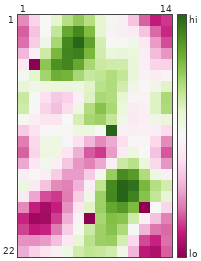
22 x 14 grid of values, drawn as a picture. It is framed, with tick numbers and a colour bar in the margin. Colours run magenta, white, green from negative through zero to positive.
The ninth with the lowest average is the bottom left. Four lone cells stand out: one far higher and three far lower than their neighbours. Neither half mirrors the other. On average the colour sits 50% of the way up the scale.
